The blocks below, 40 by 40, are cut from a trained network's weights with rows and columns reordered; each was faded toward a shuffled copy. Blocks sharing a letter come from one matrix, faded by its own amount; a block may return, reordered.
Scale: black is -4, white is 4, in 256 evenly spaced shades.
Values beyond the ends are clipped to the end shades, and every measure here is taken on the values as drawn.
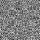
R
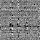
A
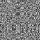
R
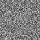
R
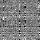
A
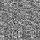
R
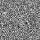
R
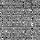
A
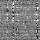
A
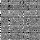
A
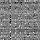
A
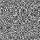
R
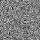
R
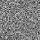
R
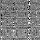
A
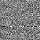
R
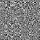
R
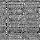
A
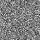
R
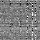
A
